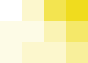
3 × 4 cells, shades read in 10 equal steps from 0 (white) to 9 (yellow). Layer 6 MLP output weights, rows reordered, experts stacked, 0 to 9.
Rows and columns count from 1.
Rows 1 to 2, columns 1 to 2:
0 2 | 1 1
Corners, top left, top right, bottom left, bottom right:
0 9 1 4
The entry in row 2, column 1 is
1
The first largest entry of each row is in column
4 4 4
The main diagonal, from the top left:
0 1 2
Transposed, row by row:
0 1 1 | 2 1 2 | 7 3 2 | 9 6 4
